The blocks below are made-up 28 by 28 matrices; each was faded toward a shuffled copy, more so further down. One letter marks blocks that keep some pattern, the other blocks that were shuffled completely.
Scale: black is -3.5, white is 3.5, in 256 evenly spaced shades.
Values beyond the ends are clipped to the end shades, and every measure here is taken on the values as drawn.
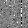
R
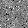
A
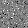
A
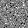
A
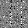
R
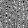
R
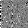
R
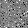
A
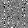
R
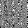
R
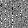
R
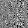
R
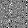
R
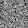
A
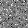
A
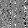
R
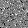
A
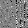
R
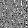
R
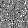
A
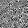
A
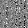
R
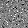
A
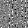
R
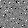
A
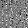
R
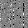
R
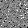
A
